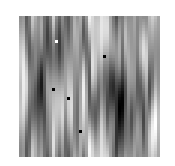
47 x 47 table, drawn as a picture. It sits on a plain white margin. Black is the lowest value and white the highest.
Slope: none. Ninth with the lowest average: middle right. Grain: streaks running down. Lone odd cells: 5, 1 higher and 4 lower than their neighbours.
